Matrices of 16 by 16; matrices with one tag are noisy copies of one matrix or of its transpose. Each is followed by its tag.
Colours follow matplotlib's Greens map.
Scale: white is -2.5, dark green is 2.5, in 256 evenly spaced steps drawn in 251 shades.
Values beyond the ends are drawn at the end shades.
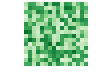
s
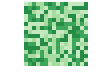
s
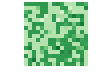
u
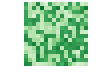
u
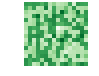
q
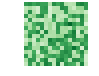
u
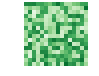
u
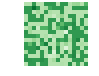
s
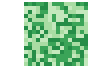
u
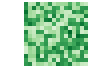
u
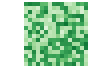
u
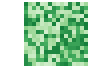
u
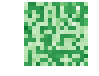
s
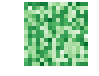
q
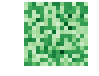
s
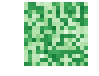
s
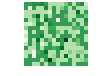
q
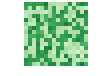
q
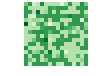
q
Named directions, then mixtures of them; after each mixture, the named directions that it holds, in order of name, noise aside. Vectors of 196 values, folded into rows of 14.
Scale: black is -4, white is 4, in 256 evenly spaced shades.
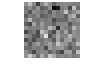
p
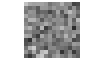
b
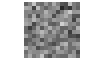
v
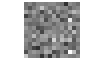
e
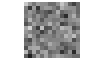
b, v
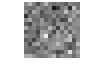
e, p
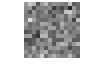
b, p, v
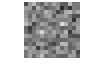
v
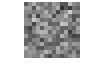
v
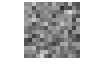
b, v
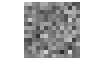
b, e, p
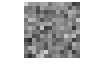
b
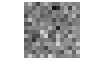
p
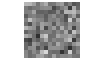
b, e, p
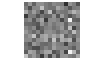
e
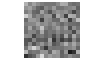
b, e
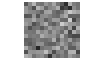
e, v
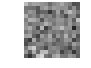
b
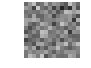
p, v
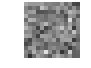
b, e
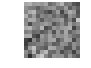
b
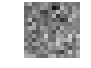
e, p, v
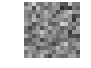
v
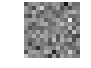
e, v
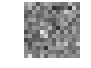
p, v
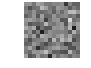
b, e
